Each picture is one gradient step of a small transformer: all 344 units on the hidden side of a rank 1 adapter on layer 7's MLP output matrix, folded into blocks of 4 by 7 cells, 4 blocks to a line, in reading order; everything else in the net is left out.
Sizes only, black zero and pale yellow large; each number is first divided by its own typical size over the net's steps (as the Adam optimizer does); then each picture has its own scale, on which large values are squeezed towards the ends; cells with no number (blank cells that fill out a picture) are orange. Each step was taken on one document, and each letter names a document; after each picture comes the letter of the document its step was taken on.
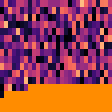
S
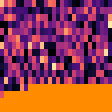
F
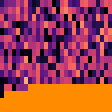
S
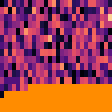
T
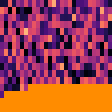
T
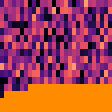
S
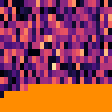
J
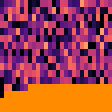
S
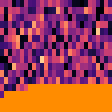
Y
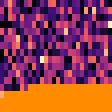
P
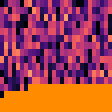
J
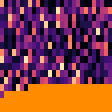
Y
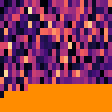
J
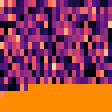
F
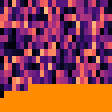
J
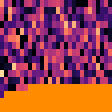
Y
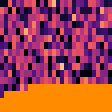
T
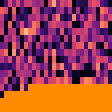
T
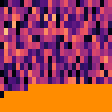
J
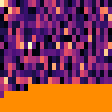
F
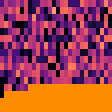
S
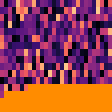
S
